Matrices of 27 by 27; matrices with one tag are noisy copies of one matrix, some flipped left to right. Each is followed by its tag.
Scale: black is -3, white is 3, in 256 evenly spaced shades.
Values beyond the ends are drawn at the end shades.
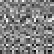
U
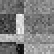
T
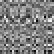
U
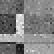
T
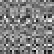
U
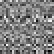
U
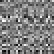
U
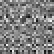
U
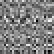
U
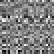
U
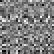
U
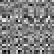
U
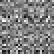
U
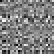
U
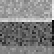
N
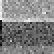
N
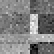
T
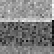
N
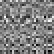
U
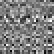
U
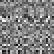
U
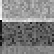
N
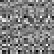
U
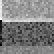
N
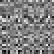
U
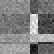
T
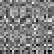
U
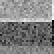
N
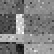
T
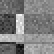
T
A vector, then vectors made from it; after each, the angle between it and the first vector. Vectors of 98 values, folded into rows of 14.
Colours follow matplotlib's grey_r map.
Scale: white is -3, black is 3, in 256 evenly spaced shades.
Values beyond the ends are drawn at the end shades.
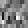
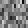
partly aligned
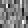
orthogonal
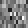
orthogonal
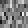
partly opposed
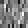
orthogonal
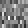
partly opposed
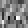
nearly parallel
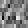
nearly parallel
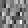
partly opposed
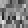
nearly parallel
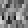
nearly parallel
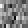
partly aligned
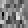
nearly parallel
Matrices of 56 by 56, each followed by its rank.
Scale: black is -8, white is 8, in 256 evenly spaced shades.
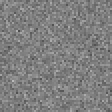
full rank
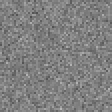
full rank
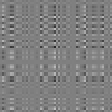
one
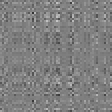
three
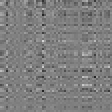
three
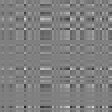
one
